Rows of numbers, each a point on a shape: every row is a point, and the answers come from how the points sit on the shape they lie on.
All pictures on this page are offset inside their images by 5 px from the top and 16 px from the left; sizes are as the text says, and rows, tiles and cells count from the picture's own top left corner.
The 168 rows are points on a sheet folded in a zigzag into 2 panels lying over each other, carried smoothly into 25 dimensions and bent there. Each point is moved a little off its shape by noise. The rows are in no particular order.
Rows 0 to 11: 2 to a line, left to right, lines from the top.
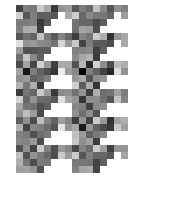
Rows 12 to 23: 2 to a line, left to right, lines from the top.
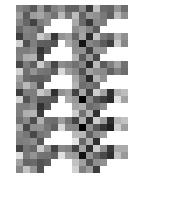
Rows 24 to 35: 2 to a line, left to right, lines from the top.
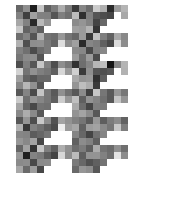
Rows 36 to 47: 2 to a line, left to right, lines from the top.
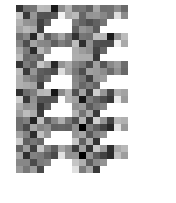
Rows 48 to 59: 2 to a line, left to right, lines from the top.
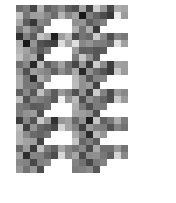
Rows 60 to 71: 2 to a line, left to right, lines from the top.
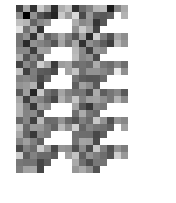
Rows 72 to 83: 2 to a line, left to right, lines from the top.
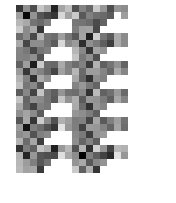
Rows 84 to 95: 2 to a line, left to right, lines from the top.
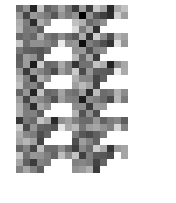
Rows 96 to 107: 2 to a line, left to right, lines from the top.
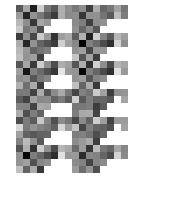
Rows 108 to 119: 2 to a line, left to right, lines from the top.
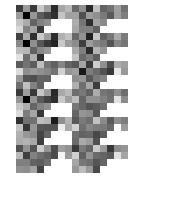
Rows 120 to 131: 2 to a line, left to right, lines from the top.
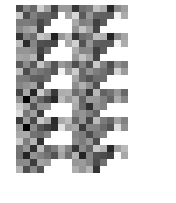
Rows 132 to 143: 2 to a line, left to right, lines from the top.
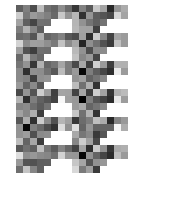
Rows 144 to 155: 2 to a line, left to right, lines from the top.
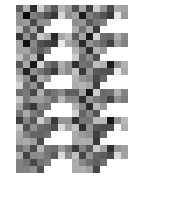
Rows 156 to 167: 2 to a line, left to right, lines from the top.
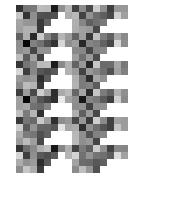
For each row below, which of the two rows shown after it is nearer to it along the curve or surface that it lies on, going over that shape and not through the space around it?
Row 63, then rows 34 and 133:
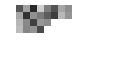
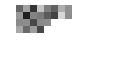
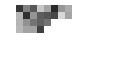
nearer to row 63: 133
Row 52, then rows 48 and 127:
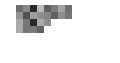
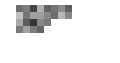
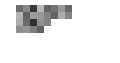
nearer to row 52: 127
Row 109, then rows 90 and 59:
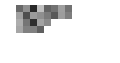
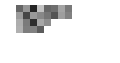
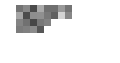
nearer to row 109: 90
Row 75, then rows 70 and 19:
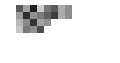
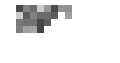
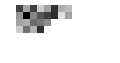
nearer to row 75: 19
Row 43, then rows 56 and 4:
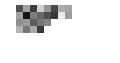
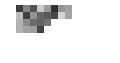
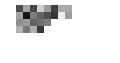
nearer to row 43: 4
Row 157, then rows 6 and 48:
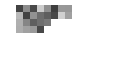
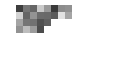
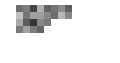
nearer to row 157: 6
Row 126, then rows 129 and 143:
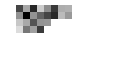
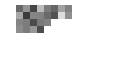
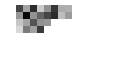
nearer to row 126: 143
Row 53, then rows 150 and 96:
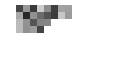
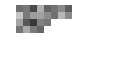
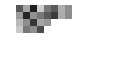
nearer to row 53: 96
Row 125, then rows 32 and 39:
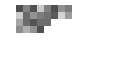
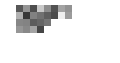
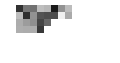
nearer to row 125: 39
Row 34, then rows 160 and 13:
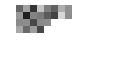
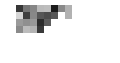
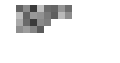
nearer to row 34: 160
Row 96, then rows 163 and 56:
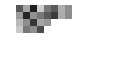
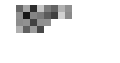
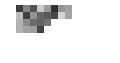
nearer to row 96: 56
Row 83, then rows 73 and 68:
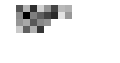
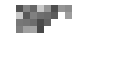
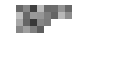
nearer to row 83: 73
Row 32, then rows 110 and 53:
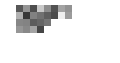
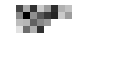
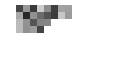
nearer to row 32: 110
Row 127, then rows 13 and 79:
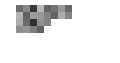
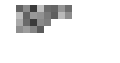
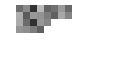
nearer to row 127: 79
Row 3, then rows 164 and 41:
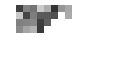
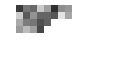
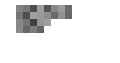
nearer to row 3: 164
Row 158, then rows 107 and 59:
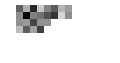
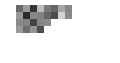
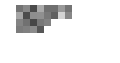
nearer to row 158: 107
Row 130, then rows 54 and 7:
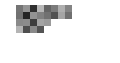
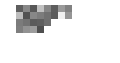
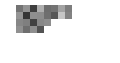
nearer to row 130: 7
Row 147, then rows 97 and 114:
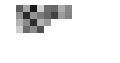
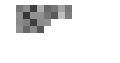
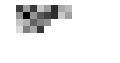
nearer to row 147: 114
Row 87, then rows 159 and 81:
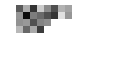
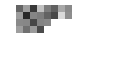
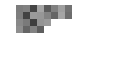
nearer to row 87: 159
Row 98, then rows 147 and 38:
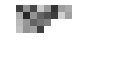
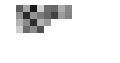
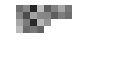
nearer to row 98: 147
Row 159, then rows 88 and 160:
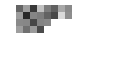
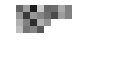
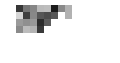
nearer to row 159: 160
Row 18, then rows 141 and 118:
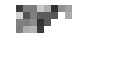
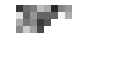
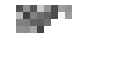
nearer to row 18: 118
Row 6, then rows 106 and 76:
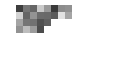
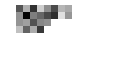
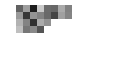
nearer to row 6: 76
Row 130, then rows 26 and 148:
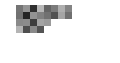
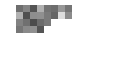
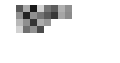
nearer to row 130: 26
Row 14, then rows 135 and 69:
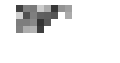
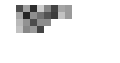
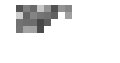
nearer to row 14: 69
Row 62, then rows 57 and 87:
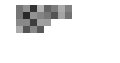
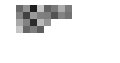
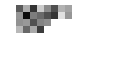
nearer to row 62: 87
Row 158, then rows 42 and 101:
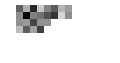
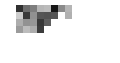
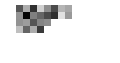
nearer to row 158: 101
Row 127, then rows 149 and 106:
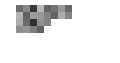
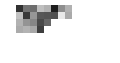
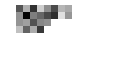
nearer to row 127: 149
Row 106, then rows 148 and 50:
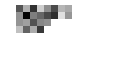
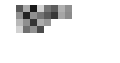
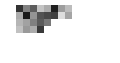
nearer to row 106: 50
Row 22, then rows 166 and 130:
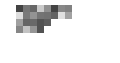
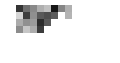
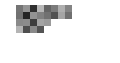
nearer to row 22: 166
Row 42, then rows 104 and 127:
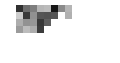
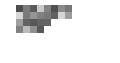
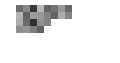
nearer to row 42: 104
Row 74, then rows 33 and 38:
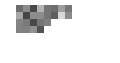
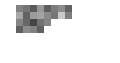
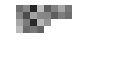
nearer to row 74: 33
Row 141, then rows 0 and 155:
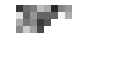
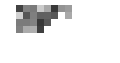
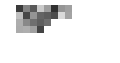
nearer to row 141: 155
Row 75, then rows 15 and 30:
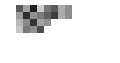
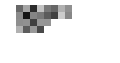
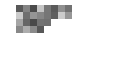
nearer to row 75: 30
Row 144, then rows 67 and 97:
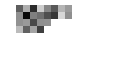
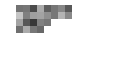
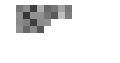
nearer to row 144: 97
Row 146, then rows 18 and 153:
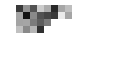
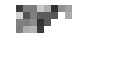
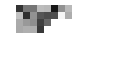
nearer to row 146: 153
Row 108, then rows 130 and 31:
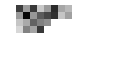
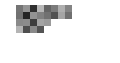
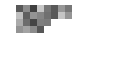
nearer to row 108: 31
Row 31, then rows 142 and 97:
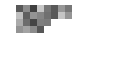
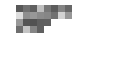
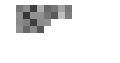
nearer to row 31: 142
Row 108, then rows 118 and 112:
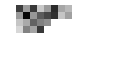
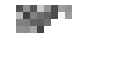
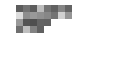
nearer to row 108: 118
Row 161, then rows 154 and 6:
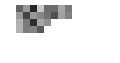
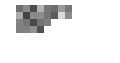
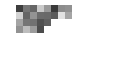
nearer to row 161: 6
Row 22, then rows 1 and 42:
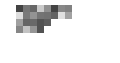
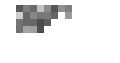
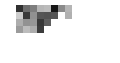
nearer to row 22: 42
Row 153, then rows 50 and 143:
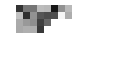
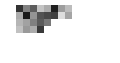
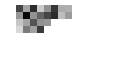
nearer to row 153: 50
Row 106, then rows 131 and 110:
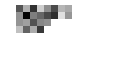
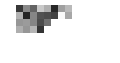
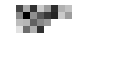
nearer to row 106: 110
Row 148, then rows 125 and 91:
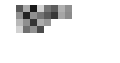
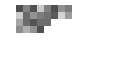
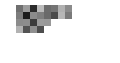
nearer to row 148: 125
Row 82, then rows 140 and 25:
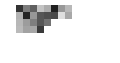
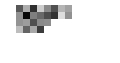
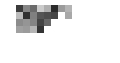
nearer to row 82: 25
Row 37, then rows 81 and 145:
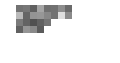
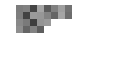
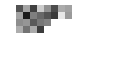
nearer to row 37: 81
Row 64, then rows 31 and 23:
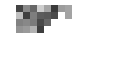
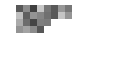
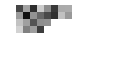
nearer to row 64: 23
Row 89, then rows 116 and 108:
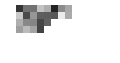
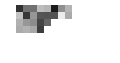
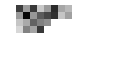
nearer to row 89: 116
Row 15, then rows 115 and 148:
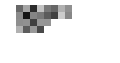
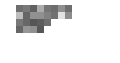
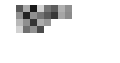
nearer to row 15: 115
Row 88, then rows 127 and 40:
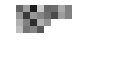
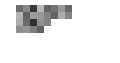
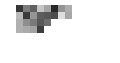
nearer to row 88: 127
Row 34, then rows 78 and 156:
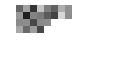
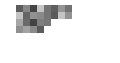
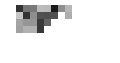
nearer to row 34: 156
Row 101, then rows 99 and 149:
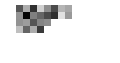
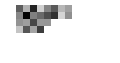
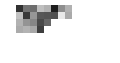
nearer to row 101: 99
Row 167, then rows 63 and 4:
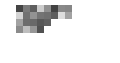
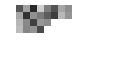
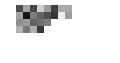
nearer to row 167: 63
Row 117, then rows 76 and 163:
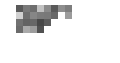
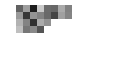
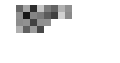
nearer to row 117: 163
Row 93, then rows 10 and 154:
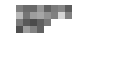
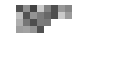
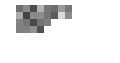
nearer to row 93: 154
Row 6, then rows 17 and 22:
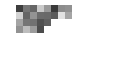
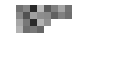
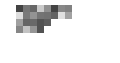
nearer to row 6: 22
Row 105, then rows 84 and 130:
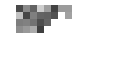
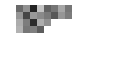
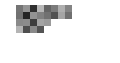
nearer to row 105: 130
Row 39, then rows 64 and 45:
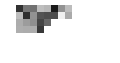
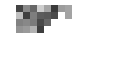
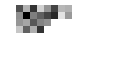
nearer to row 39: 64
